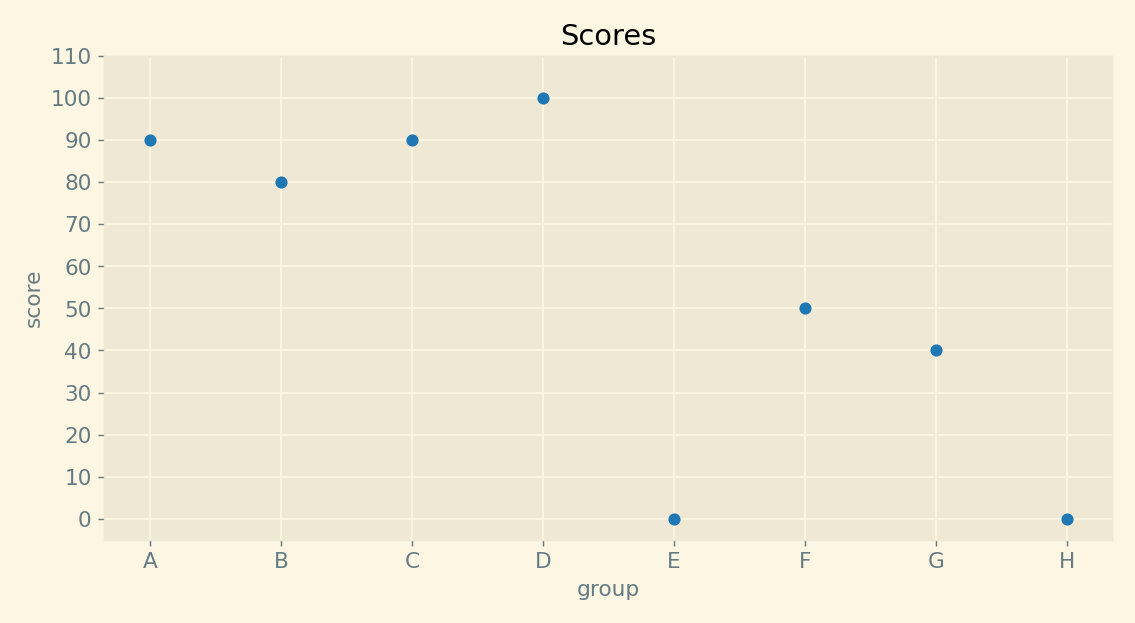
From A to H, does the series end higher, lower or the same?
lower
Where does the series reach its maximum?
D
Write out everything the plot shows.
Title: Scores
x-axis: group, ticks A B C D E F G H
y-axis: score, ticks 0 10 20 30 40 50 60 70 80 90 100 110
Values:
90 80 90 100 0 50 40 0
